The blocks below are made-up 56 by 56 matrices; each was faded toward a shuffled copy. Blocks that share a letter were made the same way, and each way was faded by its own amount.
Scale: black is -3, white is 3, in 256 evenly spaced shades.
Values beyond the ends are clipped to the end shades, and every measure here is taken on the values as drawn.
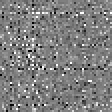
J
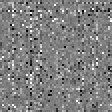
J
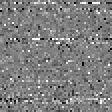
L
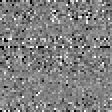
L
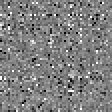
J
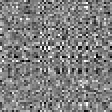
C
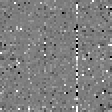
J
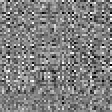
C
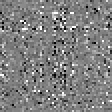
J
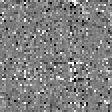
J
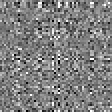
C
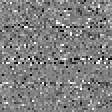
L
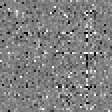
J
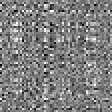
C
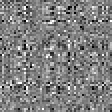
C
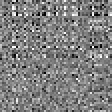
C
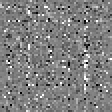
J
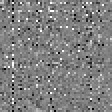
J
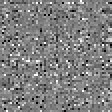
J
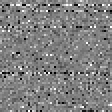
L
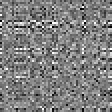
C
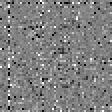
J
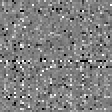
J
